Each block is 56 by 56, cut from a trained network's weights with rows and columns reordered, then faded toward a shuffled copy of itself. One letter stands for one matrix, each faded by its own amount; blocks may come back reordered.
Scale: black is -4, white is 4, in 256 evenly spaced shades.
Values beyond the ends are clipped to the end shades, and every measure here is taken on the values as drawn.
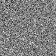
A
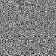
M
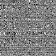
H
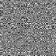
M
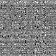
H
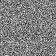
A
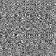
M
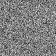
A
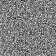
A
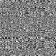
M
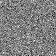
A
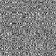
M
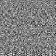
M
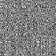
M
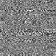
M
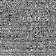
H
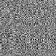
M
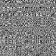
M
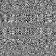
M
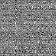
H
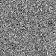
A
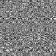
M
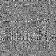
M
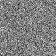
A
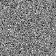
A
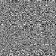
M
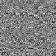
M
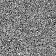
A
